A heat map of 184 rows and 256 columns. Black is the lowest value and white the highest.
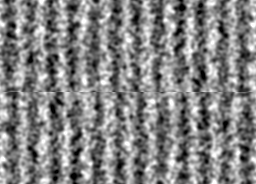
No single row or column stands out from its neighbours. A half turn leaves it unchanged. On average the colour sits 50% of the way up the scale. There is no seam. Stripes running up and down repeat 12 times from left to right.
